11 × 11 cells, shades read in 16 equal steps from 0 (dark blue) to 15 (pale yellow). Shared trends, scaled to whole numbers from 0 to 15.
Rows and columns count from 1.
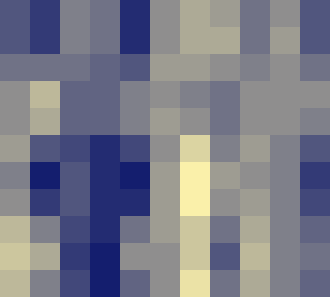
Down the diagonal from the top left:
4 2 6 5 7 8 15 8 10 7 5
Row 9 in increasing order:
1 3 5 6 6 7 7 9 10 11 12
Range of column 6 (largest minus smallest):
1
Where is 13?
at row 6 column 7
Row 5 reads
8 10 5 5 7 9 8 6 8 8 7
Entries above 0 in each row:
11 11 11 11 11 11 9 11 11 10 10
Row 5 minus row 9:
-3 3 2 4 1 0 -4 0 -2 1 2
